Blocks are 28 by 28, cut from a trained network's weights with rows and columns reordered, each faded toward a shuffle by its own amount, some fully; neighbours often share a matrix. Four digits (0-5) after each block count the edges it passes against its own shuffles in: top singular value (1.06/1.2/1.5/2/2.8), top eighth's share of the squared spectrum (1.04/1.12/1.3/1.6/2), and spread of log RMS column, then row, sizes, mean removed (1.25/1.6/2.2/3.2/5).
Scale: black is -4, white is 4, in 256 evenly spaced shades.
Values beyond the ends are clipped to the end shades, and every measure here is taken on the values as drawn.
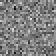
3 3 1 0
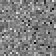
0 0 0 0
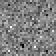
0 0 0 0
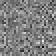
3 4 2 0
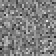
0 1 0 0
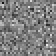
2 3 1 0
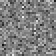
0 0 0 0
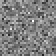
0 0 0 0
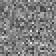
3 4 1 0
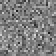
1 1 0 0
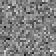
0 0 0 0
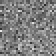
2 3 1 1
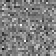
2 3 0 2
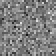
0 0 0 0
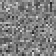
3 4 1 1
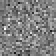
2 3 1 0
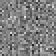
3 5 2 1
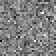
1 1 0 0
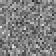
1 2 0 0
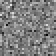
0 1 0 0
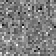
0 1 0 0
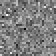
0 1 0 0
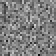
1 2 0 0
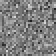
0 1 0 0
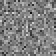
2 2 0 0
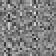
3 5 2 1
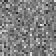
1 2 0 0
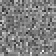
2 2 1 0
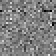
2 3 0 1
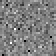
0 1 0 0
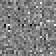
2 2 1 1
